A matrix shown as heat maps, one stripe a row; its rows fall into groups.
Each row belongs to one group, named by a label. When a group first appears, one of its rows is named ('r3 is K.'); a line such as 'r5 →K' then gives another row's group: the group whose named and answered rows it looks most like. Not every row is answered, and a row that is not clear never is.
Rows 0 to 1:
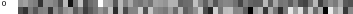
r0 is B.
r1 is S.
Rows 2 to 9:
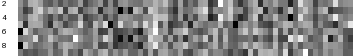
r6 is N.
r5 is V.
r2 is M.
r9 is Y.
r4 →M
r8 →N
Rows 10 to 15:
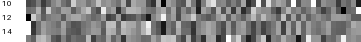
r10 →Y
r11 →V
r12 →N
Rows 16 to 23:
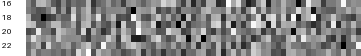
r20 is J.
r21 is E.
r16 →M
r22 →V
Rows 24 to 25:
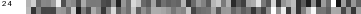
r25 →Y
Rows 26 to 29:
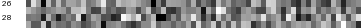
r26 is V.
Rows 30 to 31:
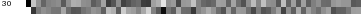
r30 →N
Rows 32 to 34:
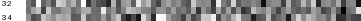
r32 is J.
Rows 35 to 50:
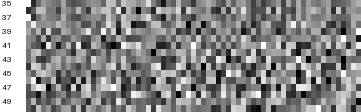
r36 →S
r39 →V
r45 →M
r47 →B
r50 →S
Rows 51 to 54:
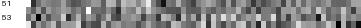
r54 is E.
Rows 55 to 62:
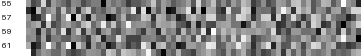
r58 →V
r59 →E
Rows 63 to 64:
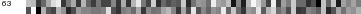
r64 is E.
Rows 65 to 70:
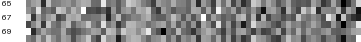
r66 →J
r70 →V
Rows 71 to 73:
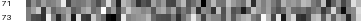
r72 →V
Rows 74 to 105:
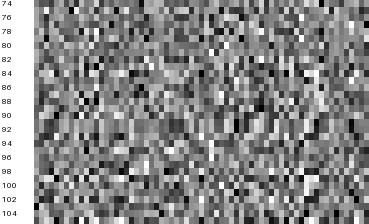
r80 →J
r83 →Y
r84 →B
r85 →M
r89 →S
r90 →B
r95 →B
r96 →E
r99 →B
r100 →E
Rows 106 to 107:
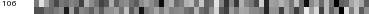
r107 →S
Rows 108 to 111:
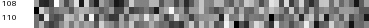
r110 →J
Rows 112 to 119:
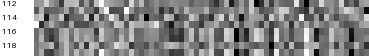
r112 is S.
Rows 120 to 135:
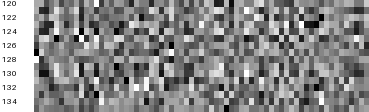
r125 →B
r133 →Y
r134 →S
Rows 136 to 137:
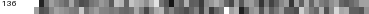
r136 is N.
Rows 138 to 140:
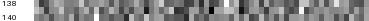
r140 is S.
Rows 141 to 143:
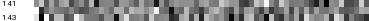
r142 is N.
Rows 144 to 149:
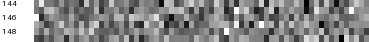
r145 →M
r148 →J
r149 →S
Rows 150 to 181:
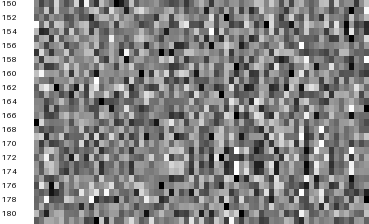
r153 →E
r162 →B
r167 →N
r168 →Y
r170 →Y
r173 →M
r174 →M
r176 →V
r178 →J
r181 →Y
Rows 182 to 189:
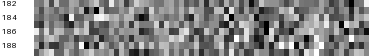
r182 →V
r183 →Y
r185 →S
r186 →E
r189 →B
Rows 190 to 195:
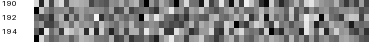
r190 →E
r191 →N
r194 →J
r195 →N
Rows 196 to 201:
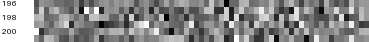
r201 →M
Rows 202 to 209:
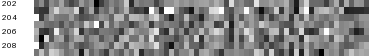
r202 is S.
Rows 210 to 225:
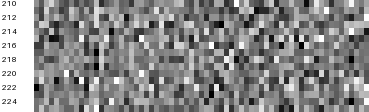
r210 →M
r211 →S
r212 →V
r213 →B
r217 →Y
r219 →Y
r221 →B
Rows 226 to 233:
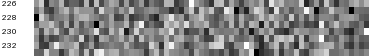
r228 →N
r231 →Y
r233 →S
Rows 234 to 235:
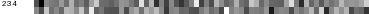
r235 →J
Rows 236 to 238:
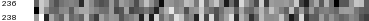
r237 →N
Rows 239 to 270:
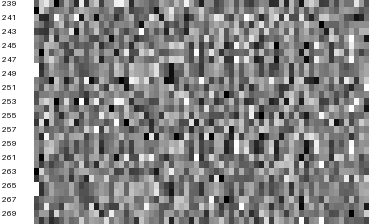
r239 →B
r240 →N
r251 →V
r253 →B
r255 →S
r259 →M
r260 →M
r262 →Y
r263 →N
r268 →J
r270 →Y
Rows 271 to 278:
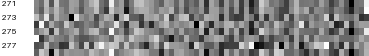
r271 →V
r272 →V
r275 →V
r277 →S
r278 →V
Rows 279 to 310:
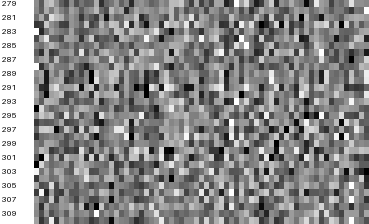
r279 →M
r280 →V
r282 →S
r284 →J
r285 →M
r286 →Y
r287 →V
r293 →M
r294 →N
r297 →B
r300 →B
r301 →J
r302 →N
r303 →E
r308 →Y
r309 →S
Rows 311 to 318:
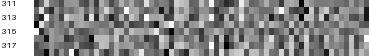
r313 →J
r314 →N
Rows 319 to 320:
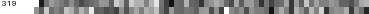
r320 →J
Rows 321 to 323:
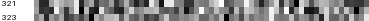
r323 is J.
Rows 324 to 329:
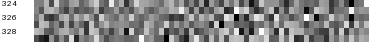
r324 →V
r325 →M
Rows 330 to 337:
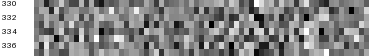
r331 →V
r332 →S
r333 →E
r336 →E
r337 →S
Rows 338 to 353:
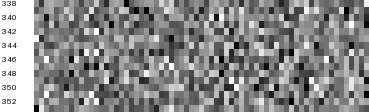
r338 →V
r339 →B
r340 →E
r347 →Y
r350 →M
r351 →J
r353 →N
